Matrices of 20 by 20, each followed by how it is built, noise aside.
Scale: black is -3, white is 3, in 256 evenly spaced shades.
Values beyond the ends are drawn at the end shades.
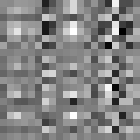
low rank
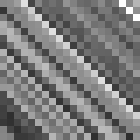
Toeplitz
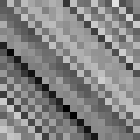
Toeplitz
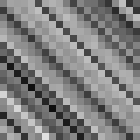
Toeplitz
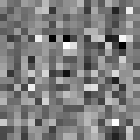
low rank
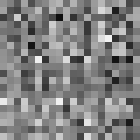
low rank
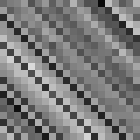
Toeplitz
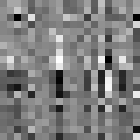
low rank
